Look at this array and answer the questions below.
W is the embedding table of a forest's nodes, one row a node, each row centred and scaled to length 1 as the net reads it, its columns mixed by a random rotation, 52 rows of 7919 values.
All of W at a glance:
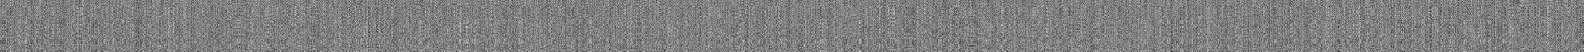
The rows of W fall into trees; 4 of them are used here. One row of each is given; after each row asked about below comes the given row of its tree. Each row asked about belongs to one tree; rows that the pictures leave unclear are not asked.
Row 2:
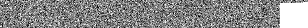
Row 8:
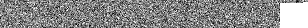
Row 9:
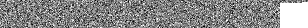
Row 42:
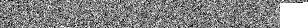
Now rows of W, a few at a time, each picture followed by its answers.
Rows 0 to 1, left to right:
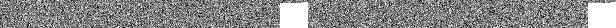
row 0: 2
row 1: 9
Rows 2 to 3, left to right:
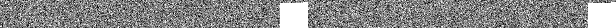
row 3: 42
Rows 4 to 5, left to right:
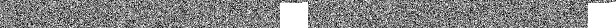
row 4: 9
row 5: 2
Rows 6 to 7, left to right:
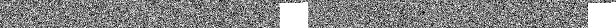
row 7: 8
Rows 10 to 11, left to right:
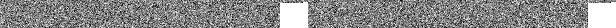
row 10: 8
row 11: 8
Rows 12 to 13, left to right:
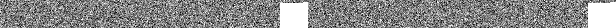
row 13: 9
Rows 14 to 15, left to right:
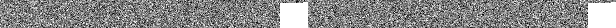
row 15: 8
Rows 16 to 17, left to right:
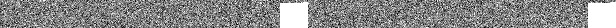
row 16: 2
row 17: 9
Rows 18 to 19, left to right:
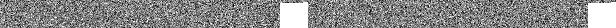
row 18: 8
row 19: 2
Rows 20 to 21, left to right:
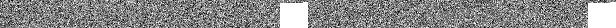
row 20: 42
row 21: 9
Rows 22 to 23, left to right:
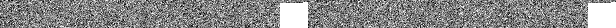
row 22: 42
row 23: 42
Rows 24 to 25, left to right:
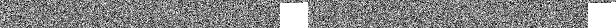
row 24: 8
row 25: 8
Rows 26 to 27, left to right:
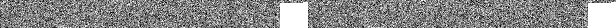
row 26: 42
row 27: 42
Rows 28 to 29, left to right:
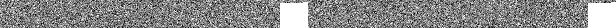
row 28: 8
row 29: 8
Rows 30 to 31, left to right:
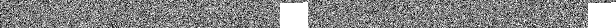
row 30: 42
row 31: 8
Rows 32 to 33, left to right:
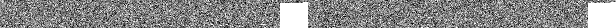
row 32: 8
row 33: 9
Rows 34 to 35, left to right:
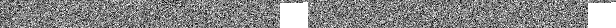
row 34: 42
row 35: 8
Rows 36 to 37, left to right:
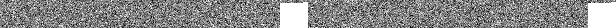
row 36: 8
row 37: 2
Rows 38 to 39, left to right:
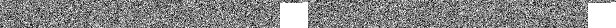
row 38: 9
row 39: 42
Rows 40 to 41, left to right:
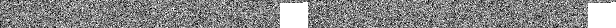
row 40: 42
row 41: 42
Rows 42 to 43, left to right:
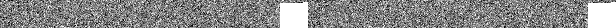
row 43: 42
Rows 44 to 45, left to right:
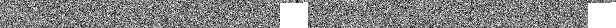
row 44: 8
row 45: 2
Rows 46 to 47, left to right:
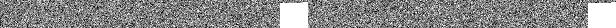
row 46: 2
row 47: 8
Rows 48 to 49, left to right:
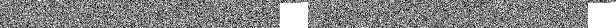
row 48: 2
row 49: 9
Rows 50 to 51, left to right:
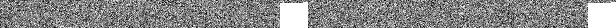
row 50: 42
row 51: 42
